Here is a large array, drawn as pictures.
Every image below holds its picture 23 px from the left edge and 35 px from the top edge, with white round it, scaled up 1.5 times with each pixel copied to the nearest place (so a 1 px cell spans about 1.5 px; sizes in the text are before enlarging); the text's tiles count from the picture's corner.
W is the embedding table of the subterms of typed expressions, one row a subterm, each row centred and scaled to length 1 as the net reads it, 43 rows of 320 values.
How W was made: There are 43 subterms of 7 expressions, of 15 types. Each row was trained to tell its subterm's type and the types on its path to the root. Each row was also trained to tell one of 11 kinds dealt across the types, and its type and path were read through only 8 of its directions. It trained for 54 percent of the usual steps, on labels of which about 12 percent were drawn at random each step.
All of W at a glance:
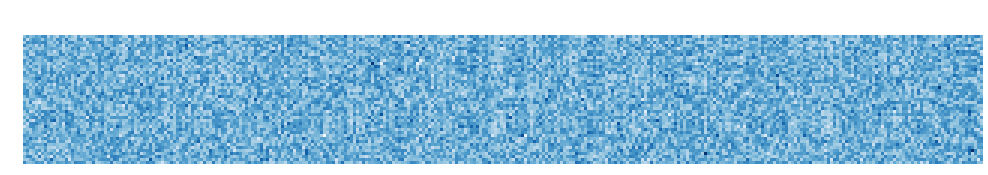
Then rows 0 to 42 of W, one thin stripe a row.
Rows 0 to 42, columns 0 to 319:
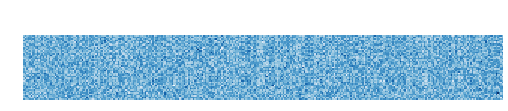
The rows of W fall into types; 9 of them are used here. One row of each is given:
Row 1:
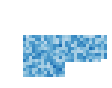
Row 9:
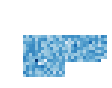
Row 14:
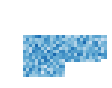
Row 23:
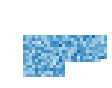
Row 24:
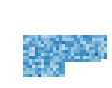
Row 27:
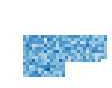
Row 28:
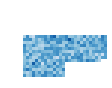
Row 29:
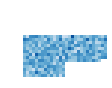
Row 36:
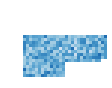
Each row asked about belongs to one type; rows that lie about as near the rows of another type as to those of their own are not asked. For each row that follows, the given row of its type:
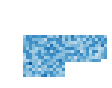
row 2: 28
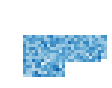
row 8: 27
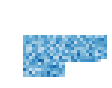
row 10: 29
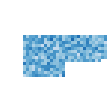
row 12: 27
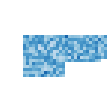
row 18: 24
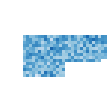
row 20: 28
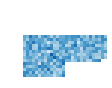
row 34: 9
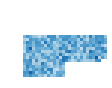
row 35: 9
